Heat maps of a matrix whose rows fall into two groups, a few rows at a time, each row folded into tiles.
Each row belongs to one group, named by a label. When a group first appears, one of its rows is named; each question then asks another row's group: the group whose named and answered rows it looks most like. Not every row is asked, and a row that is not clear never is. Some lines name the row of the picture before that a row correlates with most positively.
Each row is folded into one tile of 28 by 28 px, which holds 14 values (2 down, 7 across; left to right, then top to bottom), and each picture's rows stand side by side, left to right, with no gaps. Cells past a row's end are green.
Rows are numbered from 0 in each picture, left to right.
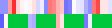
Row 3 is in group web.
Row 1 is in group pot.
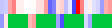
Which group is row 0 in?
web
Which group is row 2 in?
pot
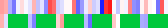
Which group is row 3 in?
pot
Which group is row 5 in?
pot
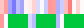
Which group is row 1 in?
pot
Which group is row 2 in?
web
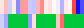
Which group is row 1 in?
web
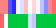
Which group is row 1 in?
pot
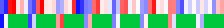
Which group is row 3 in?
web
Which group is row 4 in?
web
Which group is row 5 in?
web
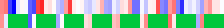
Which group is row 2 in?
web
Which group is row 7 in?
web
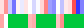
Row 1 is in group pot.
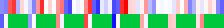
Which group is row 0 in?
web
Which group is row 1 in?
web
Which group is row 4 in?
web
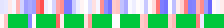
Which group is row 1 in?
web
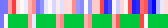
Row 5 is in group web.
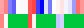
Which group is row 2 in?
pot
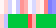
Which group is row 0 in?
pot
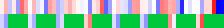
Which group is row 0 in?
pot
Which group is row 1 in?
pot
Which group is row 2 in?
web
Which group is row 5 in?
pot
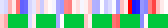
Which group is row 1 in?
web
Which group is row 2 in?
web
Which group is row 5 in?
web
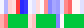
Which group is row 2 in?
web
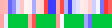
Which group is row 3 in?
pot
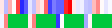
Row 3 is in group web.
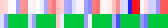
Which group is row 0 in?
pot
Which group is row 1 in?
pot
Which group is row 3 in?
web
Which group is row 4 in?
pot
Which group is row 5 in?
pot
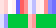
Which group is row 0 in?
pot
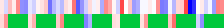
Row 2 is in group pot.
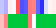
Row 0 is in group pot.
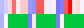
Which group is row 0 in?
web
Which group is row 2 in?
web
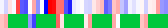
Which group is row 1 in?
pot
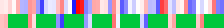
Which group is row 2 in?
pot
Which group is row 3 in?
web
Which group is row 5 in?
pot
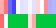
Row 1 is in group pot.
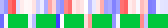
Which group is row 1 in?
pot
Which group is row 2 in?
web
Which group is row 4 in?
web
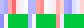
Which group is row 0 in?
web
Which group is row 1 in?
web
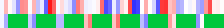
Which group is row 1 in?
pot
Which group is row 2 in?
pot
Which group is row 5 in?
pot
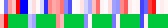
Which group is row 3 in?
web
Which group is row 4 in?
web
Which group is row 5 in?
web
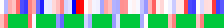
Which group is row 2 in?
pot
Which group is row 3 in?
pot
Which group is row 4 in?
web
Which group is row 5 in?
web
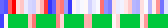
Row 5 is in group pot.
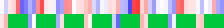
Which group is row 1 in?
web
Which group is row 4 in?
pot
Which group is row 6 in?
web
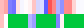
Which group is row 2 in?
web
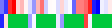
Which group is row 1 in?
web
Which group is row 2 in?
pot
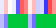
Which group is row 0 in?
pot
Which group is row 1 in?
pot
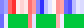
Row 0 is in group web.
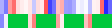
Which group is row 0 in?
web
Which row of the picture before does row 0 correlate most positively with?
0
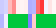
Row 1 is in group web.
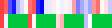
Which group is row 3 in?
web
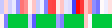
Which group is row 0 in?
pot
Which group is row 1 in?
pot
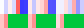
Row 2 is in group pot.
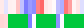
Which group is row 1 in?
web
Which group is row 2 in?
web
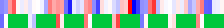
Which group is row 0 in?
web
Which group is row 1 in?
pot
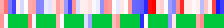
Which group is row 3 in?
pot
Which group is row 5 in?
web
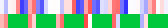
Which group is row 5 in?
web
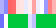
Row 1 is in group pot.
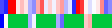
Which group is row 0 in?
web
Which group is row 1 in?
web
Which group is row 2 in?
pot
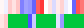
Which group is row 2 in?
pot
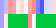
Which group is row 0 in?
web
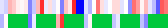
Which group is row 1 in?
web
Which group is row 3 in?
web
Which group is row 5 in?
pot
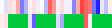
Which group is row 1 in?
pot
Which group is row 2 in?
pot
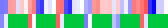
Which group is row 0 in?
web
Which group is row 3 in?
web
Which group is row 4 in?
pot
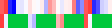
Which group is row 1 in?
pot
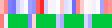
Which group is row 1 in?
web
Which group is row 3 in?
pot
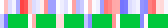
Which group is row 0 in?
pot
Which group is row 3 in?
pot
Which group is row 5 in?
web
